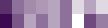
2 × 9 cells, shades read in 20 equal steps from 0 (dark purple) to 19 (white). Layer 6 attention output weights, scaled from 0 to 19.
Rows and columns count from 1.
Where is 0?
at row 2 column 1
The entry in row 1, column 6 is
8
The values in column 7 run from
16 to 19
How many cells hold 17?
0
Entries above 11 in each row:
4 3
